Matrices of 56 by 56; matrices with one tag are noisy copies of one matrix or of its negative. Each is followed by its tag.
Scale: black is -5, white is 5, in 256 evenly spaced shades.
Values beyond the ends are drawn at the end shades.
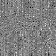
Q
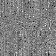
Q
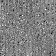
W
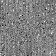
W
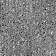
W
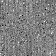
W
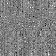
Q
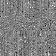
Q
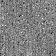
W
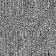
Q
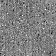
W
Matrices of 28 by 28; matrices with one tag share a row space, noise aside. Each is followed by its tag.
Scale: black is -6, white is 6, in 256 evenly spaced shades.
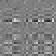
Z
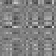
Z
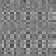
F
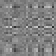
Z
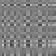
F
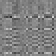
Z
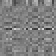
Z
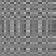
F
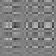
Z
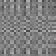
F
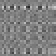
F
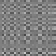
F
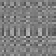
F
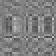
Z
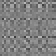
F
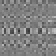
F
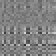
F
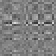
Z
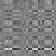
Z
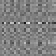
F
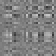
Z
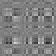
Z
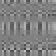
F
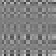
F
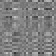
Z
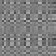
F
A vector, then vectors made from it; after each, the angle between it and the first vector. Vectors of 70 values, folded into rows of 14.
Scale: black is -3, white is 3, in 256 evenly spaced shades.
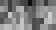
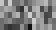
partly opposed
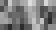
nearly opposite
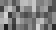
partly opposed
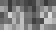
nearly parallel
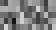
orthogonal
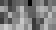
nearly parallel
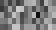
orthogonal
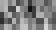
partly aligned
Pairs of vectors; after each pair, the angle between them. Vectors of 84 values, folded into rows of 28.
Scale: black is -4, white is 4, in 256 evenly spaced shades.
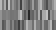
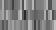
orthogonal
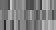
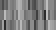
partly aligned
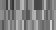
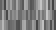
partly opposed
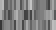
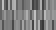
orthogonal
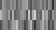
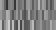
orthogonal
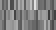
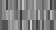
partly aligned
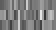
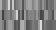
partly opposed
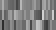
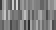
orthogonal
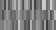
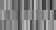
nearly opposite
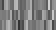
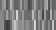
partly opposed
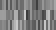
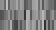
nearly opposite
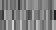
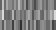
nearly opposite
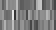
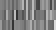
partly opposed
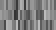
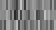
nearly parallel
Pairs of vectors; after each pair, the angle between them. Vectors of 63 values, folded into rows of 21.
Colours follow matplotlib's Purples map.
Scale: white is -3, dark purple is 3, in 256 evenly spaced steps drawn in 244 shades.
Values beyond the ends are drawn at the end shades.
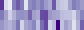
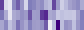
nearly parallel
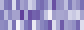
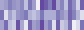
orthogonal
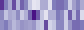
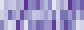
partly opposed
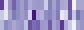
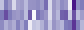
nearly opposite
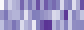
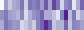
nearly parallel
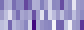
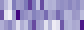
partly aligned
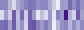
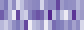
partly opposed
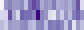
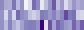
orthogonal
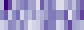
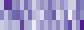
partly aligned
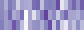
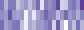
nearly parallel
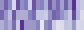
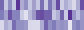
orthogonal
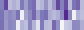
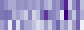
partly aligned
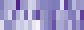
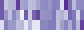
nearly parallel
